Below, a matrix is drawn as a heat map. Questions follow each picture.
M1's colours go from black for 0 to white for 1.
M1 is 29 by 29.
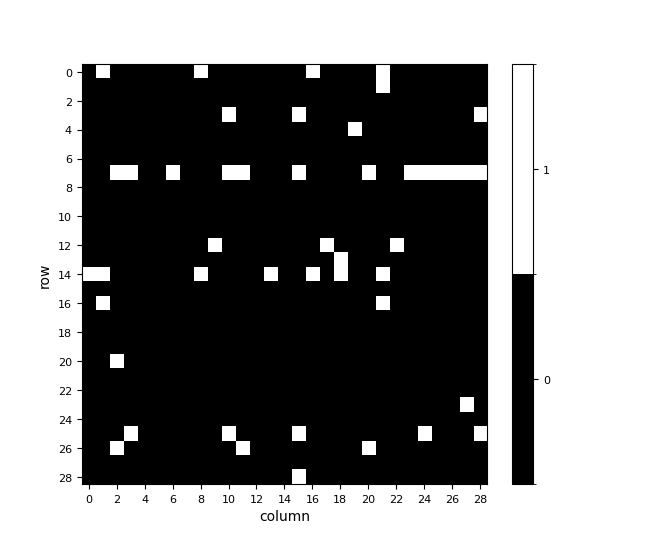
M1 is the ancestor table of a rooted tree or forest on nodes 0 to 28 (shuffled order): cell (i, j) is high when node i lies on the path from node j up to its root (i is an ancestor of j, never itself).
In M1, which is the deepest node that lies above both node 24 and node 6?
7
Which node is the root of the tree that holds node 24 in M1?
7
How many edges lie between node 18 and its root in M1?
2
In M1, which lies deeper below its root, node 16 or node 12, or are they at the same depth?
node 16
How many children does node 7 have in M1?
4
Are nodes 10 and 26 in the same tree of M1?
yes
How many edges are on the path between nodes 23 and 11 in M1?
3
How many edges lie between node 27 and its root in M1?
2
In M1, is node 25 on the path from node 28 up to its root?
yes
